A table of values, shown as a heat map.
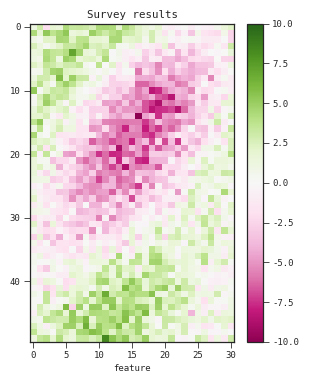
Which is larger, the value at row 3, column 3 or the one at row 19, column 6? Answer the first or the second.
the first
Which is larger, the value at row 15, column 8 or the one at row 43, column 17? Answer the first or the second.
the second
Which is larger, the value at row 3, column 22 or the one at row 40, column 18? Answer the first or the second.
the second
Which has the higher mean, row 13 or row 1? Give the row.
1
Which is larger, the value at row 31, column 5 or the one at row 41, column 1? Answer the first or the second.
the second
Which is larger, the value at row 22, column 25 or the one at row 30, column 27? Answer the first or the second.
the second
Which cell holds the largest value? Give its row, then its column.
49, 11
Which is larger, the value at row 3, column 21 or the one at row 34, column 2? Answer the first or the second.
the second
